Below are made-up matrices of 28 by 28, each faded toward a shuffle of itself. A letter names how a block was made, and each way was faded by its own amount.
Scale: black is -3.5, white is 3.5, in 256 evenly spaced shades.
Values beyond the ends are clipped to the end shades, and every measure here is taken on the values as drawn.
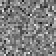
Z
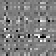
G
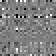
G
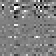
G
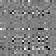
G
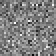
Z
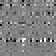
G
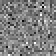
Z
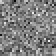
Z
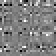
G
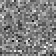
Z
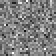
Z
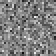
Z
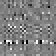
G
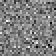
Z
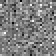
Z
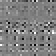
G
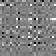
G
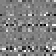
G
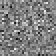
Z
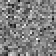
Z
